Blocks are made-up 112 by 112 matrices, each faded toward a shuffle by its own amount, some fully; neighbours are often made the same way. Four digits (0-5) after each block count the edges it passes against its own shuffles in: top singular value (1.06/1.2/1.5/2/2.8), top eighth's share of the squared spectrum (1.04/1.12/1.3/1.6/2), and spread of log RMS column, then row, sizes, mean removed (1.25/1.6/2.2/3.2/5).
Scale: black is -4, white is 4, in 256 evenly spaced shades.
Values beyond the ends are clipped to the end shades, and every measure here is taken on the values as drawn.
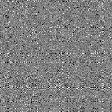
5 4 2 3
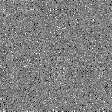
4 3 1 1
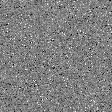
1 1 0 0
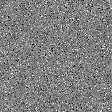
3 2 0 0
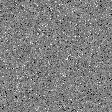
2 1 0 0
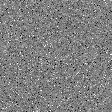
2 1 0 0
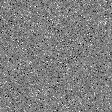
1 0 0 0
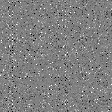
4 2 1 0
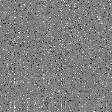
3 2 1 0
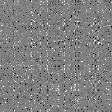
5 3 2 1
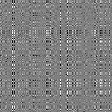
5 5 4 4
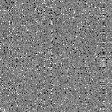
4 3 2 1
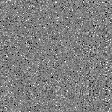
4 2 1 1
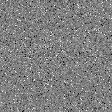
3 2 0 0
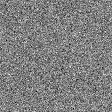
1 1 0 0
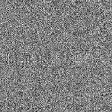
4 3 2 2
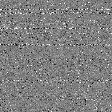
2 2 0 3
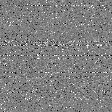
2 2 0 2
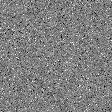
0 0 0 0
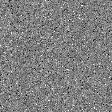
1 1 2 0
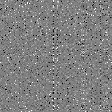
4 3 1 1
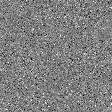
0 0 0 0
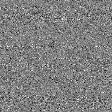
1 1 0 3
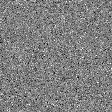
0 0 0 1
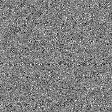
1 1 0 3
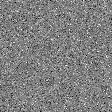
0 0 0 0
